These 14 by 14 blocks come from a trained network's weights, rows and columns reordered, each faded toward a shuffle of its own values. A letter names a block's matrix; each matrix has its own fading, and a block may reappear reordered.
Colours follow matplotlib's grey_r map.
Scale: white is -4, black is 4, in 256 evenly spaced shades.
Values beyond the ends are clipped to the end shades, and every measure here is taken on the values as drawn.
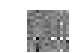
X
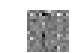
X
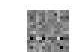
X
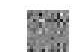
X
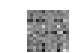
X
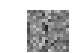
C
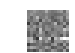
X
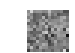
C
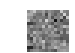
C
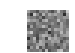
C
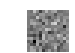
C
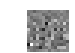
X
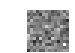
C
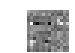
X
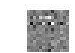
X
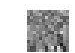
X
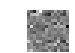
X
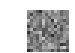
C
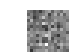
C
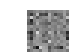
X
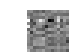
X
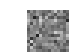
C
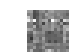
X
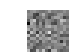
X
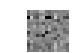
X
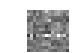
X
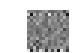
X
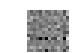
X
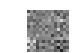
X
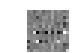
X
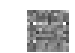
X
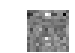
X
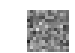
C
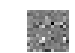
X
